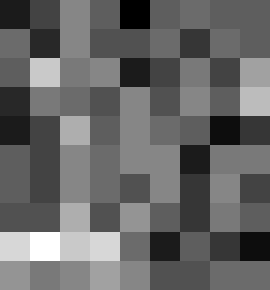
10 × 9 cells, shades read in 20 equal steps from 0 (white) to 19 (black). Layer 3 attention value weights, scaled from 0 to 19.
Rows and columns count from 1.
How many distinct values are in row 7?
6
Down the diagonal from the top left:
17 16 10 13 9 9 15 10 18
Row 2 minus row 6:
-1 2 0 2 4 2 -2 1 2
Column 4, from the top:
12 13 9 13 12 11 11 13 3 7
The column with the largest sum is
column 7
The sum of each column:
121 109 82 104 117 121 129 122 116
